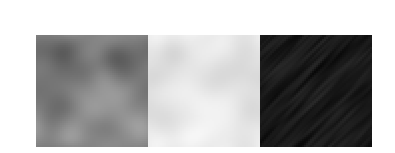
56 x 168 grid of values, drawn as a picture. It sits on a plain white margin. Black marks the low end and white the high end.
The table splits into one row of 3 panels. Panel 1,1: middling, smooth. Panel 1,2: very high, smooth, faint in contrast. Panel 1,3: very low, slanting up to the right, faint in contrast.
